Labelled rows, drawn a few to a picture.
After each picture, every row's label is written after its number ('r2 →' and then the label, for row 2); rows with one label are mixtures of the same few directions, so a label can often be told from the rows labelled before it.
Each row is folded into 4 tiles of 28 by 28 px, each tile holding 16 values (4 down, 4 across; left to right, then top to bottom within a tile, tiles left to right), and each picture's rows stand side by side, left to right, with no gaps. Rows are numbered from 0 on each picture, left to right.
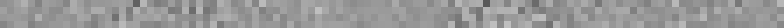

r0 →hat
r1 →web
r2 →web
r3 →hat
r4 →web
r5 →web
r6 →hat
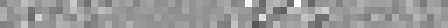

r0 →hat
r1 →web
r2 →hat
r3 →hat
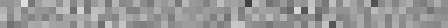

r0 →web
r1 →hat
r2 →web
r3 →web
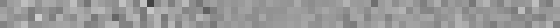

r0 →hat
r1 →web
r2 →hat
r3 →web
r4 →web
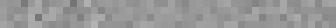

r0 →hat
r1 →hat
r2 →hat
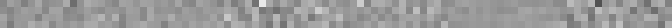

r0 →hat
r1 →hat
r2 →web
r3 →web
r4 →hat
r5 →web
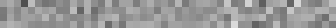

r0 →web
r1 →hat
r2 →hat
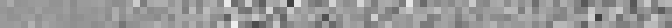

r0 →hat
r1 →web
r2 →hat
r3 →hat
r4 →web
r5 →hat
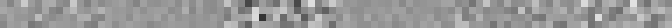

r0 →hat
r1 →web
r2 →hat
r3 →hat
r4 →web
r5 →hat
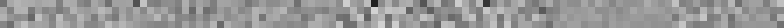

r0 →hat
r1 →web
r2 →hat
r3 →web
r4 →web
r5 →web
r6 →hat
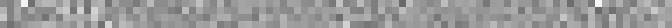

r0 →web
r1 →web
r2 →hat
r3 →hat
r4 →web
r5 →web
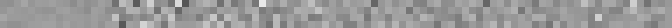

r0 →web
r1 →hat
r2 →web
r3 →web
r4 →web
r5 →hat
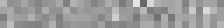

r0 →hat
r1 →web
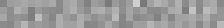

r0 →hat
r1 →web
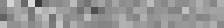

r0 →web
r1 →web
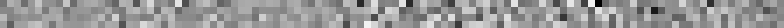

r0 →hat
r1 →hat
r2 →hat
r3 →hat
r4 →hat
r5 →web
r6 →web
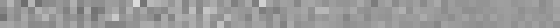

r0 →web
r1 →web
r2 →web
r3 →web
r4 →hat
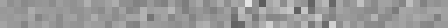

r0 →hat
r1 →hat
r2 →web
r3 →hat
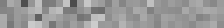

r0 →hat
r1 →web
